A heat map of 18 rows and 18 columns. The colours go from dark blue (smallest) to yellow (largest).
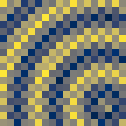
Neither half mirrors the other. No row or column stands out. Rings spread out from the bottom right. On average the colour sits 50% of the way up the scale. No overall slope runs across the table.
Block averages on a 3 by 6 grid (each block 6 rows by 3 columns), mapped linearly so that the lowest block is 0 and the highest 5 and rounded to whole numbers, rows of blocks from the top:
2 3 3 3 3 3
4 1 4 2 3 3
2 4 0 5 0 0
